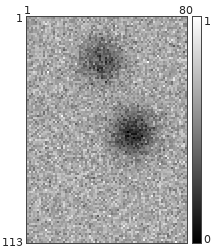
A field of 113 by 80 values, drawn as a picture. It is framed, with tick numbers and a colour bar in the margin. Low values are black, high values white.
Mirror symmetry: none. Average level on the scale: 60%. Odd rows or columns: none. Dips: two. Stripes: none.
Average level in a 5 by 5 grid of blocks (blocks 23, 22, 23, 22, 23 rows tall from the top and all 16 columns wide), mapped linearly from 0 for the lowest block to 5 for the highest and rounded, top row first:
54355 | 54345 | 55304 | 55545 | 55555
